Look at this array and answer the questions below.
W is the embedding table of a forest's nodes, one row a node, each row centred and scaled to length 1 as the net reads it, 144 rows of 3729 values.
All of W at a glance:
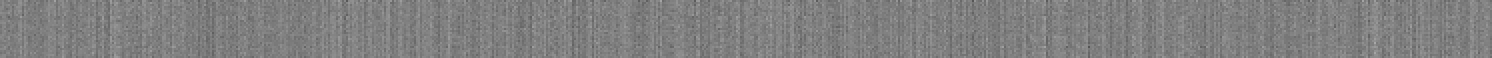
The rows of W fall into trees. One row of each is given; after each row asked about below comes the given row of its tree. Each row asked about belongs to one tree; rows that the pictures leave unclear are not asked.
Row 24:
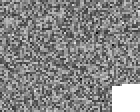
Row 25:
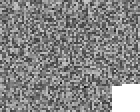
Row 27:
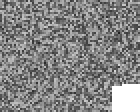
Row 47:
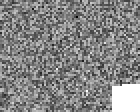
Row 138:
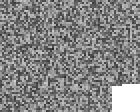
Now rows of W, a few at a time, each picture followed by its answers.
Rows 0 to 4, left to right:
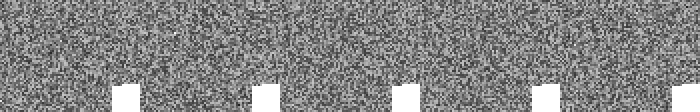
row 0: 25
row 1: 25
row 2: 25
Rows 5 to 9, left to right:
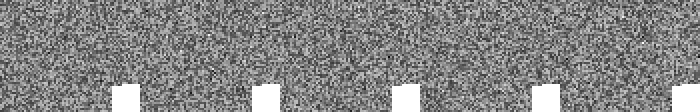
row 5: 138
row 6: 24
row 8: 138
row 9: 24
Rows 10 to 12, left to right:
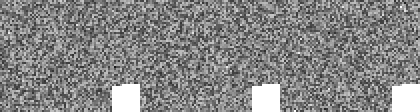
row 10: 24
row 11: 138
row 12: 25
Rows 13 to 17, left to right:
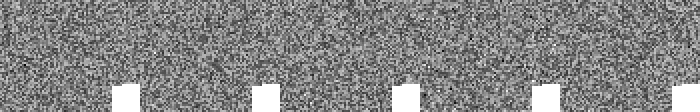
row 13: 25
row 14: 25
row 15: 24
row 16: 47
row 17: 25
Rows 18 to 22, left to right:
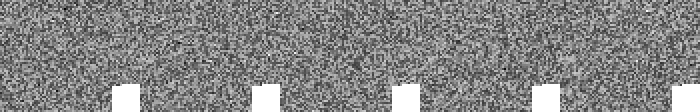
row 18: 24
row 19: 27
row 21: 27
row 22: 27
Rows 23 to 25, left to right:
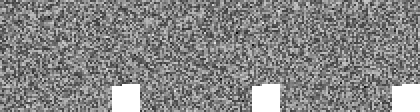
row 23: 138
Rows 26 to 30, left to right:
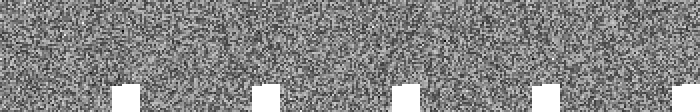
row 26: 138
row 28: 27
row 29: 25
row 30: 24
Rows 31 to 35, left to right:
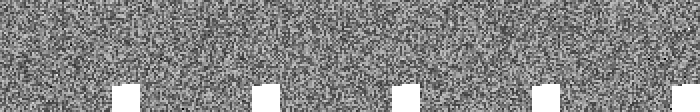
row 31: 25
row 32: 25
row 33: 25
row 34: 24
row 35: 27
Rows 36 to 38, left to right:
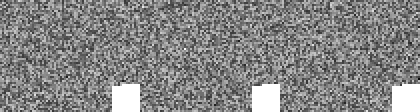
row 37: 24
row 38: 27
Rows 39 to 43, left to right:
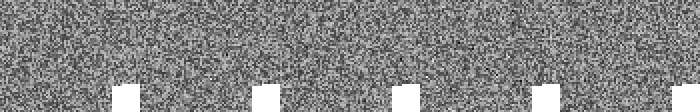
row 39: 25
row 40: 47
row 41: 138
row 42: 138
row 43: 138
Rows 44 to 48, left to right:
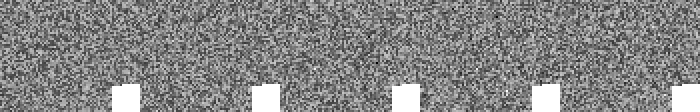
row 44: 138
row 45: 138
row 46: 25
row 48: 138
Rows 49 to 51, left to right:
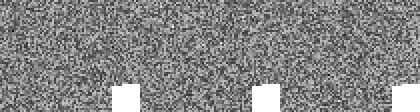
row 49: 138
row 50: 24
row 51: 25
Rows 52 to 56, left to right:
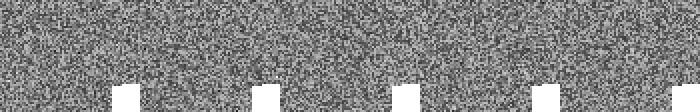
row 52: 25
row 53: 138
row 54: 25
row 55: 138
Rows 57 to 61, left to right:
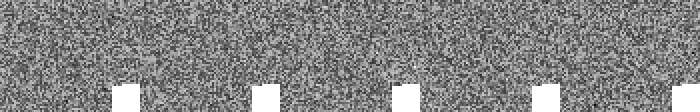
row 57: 25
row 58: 27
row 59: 24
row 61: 24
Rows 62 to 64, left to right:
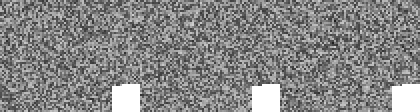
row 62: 24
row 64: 138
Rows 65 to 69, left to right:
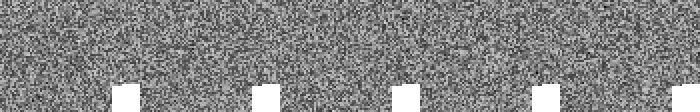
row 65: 25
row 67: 138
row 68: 138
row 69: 138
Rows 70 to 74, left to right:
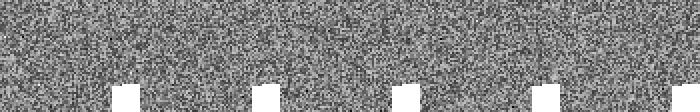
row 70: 27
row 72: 25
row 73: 138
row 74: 27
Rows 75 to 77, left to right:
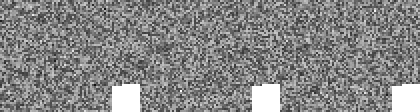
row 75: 47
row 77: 138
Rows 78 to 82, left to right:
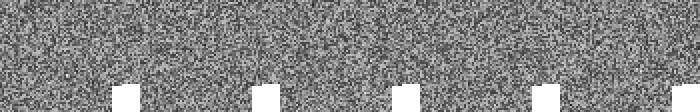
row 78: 24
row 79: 138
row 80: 138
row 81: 138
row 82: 27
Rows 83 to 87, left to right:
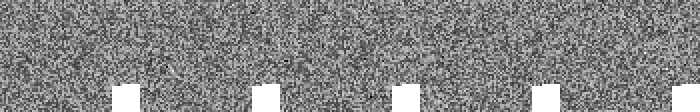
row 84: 25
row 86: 27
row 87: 24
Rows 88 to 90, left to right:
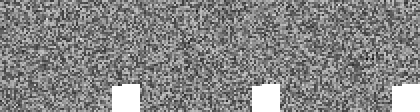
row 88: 138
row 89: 24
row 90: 25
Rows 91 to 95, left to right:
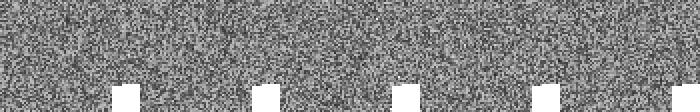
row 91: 25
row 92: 24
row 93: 25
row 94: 25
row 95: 138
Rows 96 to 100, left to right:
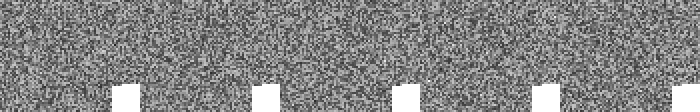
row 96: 25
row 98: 24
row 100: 25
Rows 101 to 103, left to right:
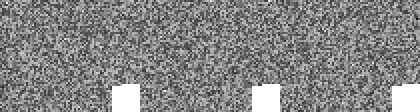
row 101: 24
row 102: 138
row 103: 138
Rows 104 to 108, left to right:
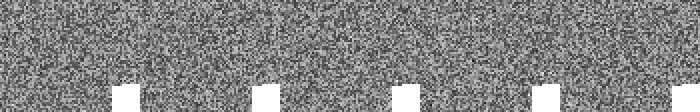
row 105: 25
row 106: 138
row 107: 27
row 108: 25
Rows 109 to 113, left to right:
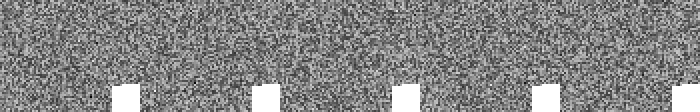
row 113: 24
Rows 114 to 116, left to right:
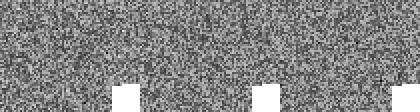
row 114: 25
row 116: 138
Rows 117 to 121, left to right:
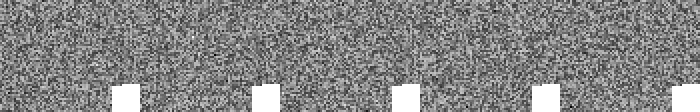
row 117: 138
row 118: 138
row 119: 138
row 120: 27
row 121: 138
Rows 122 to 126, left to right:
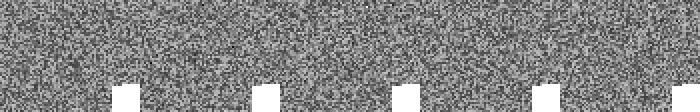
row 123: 47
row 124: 24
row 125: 24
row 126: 25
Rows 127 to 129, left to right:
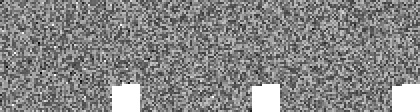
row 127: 25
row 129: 24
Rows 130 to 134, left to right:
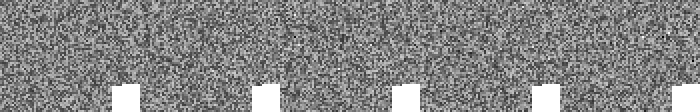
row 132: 25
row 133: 25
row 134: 138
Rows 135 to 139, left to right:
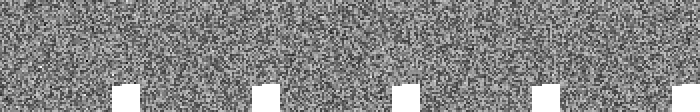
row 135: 24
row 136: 25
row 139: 25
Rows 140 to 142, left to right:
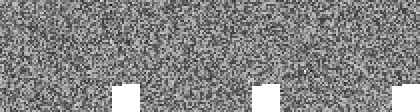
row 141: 24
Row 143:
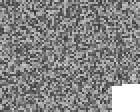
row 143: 138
